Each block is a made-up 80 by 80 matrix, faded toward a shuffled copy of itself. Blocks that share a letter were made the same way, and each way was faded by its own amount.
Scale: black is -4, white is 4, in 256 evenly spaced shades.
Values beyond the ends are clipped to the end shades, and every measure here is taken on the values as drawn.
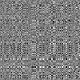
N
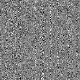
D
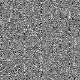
D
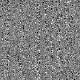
D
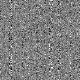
D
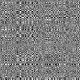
N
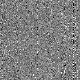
D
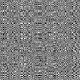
N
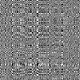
N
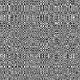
N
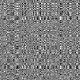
N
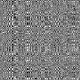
N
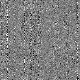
D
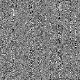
D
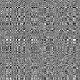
N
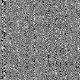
D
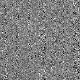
D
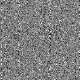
D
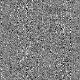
D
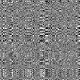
N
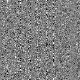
D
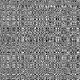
N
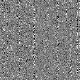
D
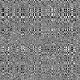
N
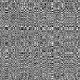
N
